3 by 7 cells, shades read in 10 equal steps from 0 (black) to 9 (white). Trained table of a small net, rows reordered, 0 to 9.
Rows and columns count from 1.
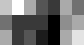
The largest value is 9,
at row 1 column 2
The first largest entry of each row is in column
2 7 7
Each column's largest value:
7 9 6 3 2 6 8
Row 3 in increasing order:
0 1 2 3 6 6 8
